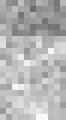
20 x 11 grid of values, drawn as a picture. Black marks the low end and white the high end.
The values follow a bell shape. On average the colour sits 70% of the way up the scale. A horizontal seam about 30% of the way down splits the table, and the bottom part is higher. There are no regular stripes.
